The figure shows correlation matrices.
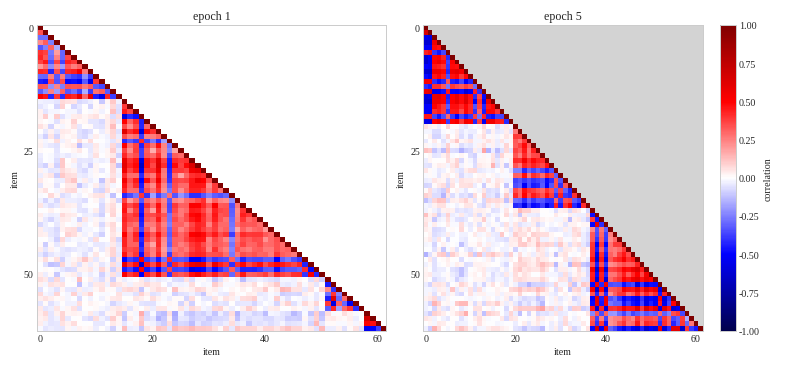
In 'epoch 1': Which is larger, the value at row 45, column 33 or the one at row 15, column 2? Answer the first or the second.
the first
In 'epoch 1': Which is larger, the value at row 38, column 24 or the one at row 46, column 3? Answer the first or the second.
the first
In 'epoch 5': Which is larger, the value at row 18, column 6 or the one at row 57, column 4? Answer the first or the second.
the second
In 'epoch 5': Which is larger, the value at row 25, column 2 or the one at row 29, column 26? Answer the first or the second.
the first
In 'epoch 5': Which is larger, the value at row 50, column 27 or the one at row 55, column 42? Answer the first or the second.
the first
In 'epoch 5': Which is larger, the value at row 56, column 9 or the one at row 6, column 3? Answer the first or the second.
the second
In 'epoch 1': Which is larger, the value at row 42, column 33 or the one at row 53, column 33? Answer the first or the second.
the first
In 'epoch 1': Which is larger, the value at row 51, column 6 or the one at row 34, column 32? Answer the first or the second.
the first
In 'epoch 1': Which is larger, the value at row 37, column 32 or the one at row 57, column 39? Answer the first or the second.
the first
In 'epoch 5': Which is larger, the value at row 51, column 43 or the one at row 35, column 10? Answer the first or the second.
the first
